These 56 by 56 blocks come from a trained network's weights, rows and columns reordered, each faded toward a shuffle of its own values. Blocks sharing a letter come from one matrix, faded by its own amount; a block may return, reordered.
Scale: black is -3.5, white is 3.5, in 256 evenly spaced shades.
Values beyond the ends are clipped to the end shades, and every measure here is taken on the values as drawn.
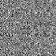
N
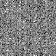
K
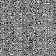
K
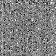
K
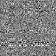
N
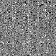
K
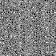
K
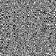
N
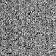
K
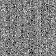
K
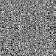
N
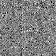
K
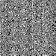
K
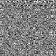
N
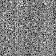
K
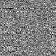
N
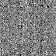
K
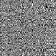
N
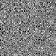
N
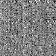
K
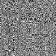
N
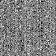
K
